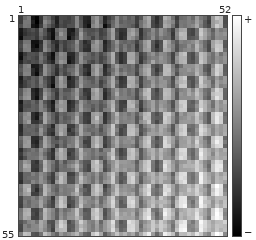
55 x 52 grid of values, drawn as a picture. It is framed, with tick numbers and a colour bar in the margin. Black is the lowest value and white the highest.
Mirror symmetry: none. Stripes: upright, repeating 12 times. Ninth with the highest average: bottom right. Ninth with the lowest average: top left. Slope: up to the bottom right.
